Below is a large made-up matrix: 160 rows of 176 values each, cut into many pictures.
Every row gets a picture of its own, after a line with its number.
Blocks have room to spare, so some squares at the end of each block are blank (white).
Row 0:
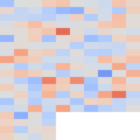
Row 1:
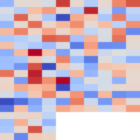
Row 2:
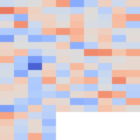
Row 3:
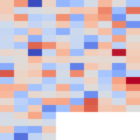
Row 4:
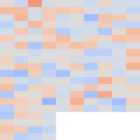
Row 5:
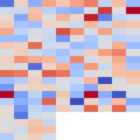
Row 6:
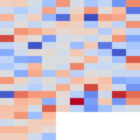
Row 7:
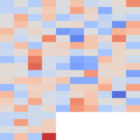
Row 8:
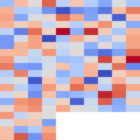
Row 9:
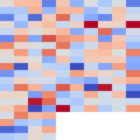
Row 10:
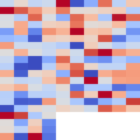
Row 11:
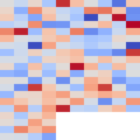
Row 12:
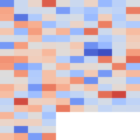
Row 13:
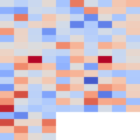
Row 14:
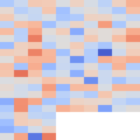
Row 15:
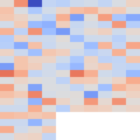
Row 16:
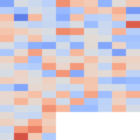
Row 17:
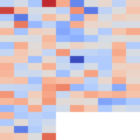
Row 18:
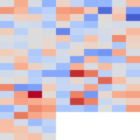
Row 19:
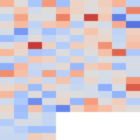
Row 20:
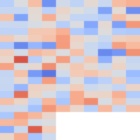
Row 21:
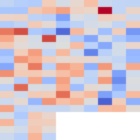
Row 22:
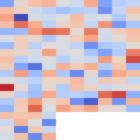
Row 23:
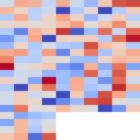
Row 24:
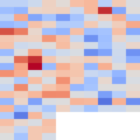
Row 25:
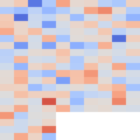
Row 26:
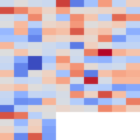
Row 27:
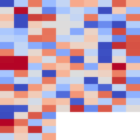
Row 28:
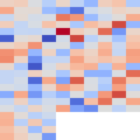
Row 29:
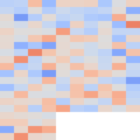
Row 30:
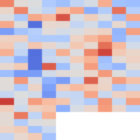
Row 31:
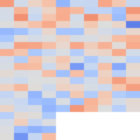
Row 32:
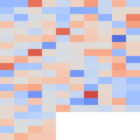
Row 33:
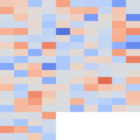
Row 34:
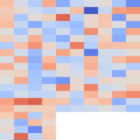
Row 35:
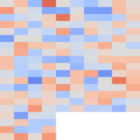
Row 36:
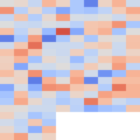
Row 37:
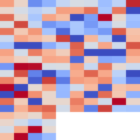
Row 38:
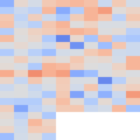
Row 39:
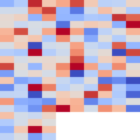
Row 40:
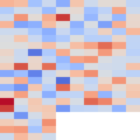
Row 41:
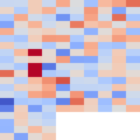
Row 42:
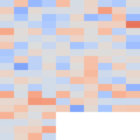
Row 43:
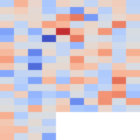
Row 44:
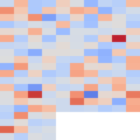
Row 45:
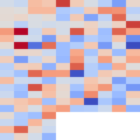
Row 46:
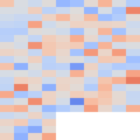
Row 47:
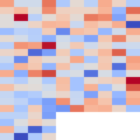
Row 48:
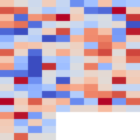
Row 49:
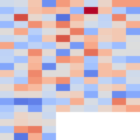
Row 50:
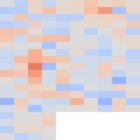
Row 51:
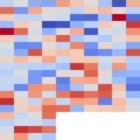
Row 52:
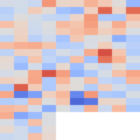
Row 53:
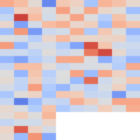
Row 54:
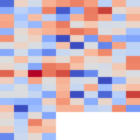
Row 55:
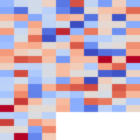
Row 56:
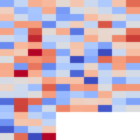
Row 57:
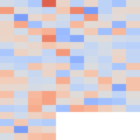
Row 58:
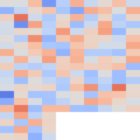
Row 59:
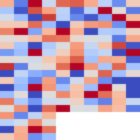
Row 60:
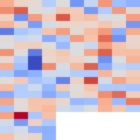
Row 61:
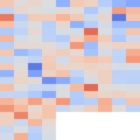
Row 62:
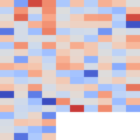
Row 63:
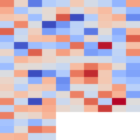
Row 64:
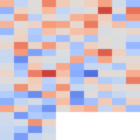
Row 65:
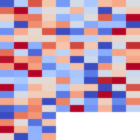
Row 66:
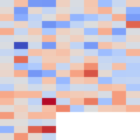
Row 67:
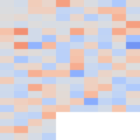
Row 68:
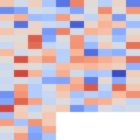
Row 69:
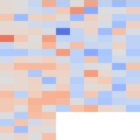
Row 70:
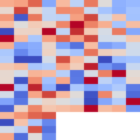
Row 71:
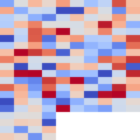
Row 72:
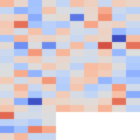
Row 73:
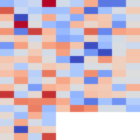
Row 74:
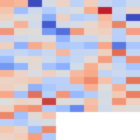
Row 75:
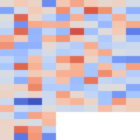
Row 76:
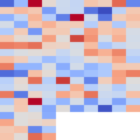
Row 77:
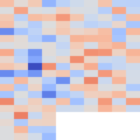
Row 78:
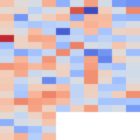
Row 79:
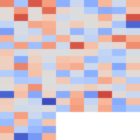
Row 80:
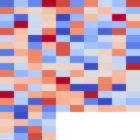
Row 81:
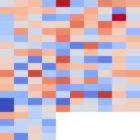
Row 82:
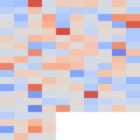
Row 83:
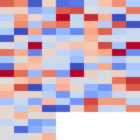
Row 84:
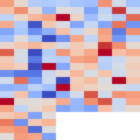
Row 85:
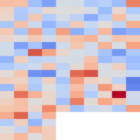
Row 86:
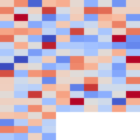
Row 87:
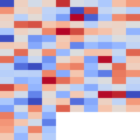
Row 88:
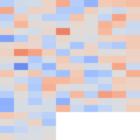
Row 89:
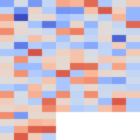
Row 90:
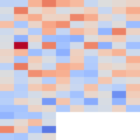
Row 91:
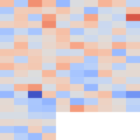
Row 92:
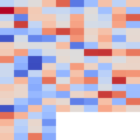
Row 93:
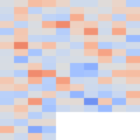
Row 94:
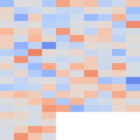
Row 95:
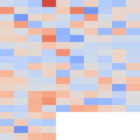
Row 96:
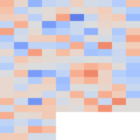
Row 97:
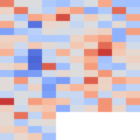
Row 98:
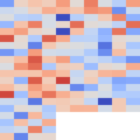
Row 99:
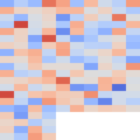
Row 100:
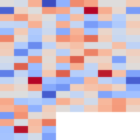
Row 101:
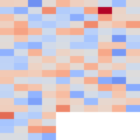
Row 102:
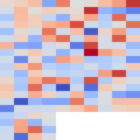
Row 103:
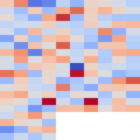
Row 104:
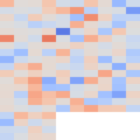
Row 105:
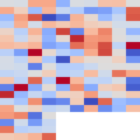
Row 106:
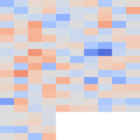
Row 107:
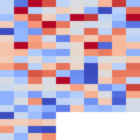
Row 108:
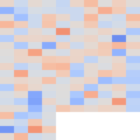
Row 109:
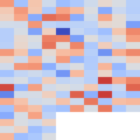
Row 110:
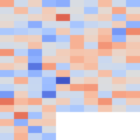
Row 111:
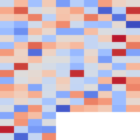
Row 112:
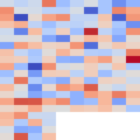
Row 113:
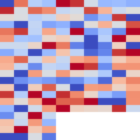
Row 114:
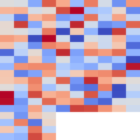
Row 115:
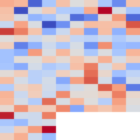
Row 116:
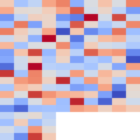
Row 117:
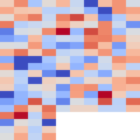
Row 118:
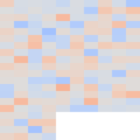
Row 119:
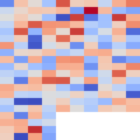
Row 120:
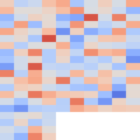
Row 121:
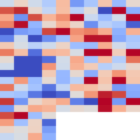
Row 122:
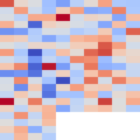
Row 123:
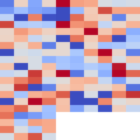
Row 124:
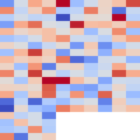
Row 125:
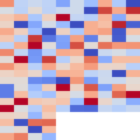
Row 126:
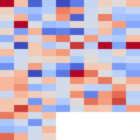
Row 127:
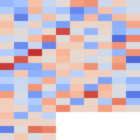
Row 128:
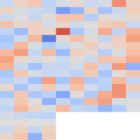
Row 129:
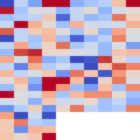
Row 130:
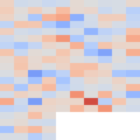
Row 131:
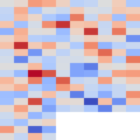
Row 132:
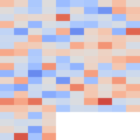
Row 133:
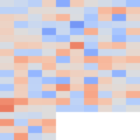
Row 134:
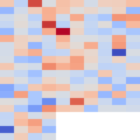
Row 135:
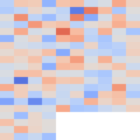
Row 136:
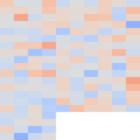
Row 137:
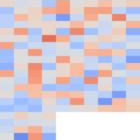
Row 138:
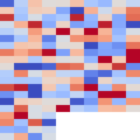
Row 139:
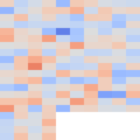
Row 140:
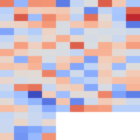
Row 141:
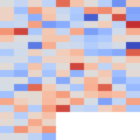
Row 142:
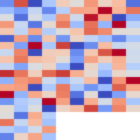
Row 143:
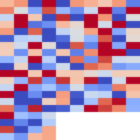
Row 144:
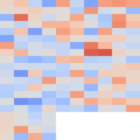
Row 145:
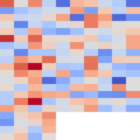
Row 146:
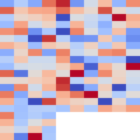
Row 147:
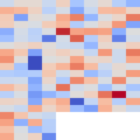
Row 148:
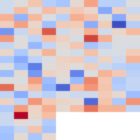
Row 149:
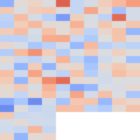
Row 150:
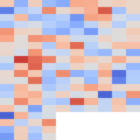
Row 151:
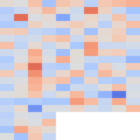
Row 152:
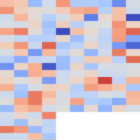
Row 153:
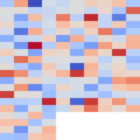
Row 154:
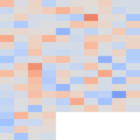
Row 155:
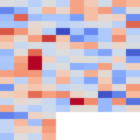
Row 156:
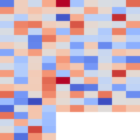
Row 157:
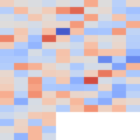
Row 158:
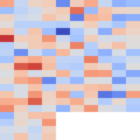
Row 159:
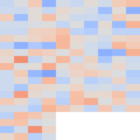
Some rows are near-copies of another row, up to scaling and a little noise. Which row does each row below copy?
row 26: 10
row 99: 80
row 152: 33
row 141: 11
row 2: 92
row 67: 45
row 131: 93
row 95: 57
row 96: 63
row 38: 54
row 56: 14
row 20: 159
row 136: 47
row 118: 125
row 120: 116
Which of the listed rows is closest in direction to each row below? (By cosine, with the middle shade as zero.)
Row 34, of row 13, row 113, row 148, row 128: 128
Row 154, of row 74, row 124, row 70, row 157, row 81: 157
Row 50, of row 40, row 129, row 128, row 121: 129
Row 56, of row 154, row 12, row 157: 12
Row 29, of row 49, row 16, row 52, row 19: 16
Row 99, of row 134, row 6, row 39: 39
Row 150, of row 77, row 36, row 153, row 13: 13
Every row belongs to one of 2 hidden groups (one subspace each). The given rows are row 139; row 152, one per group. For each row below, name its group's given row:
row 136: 152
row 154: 139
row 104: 139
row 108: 152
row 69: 139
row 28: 139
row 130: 152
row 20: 152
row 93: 152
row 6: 152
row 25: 152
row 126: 152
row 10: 139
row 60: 139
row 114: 139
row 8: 139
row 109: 152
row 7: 139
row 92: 139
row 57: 139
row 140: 152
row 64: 152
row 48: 139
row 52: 152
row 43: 139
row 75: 139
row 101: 152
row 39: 152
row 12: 139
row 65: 152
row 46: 152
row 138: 139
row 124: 139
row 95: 139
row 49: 139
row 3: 152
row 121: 139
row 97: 139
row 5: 152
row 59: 152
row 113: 152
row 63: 152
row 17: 139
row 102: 139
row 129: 139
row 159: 152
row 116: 139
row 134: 152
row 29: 152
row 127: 152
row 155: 139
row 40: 139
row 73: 139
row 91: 152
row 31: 152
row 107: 152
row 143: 152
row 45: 152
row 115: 152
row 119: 139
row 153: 152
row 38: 152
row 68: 139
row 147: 139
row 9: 152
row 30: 139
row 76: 152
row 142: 152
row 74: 152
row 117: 139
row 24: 139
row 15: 152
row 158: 139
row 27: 152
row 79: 152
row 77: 139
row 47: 152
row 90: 152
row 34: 139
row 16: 152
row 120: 139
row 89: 152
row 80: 139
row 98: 139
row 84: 139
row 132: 139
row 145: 139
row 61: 139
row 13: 139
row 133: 139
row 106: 139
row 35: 139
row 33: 152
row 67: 152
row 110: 139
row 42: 152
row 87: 139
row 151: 139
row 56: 139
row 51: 152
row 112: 139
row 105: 152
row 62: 152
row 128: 139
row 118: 139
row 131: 152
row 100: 139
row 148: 139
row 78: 139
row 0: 139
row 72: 152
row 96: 152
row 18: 152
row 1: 139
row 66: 152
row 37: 152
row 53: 139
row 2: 139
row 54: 152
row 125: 139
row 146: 139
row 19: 152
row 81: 139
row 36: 139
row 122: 139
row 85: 152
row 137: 139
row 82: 152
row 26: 139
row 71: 139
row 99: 139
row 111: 152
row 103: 152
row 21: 139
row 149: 139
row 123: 152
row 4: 152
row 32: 152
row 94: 152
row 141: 152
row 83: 152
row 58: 139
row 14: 139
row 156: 139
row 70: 139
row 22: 139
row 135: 139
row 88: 139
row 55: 139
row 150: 139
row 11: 152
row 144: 139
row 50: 139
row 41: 139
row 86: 152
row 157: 139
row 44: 152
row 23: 139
